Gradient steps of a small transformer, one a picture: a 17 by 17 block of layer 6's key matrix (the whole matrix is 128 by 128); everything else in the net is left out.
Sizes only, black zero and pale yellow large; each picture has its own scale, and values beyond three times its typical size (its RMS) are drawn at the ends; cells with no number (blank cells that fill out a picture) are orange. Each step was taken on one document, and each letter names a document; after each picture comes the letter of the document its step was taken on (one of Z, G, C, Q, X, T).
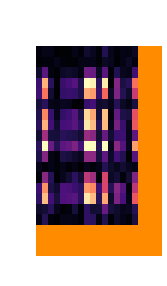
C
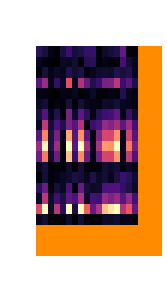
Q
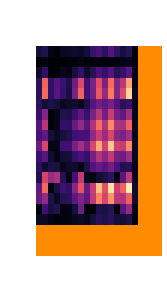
C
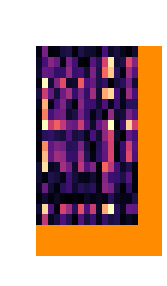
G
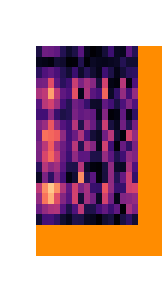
C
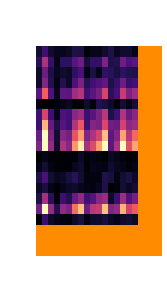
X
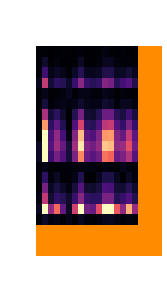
Q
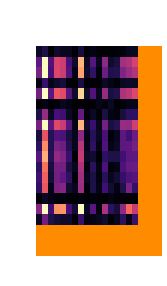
G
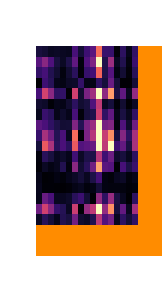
X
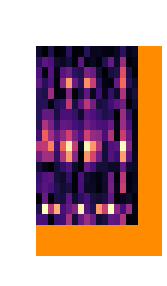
Q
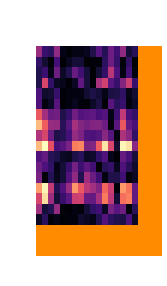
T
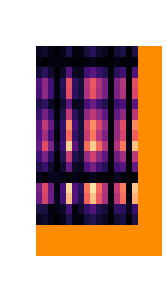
C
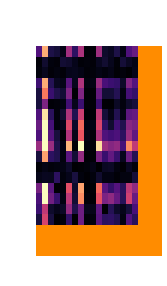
T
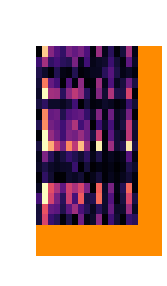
T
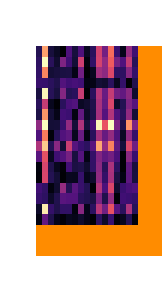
T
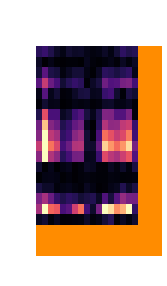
Q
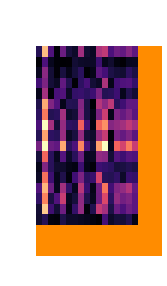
T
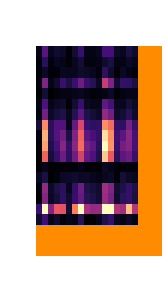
Q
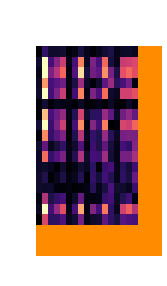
G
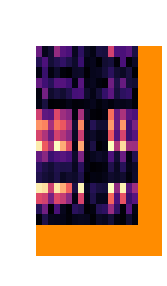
T
